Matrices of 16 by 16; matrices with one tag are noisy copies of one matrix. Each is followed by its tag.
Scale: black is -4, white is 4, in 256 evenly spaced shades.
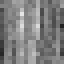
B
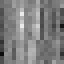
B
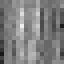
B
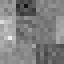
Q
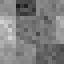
Q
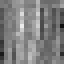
B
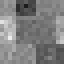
Q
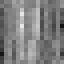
B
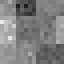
Q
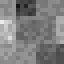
Q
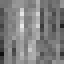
B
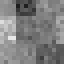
Q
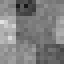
Q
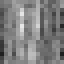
B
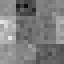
Q
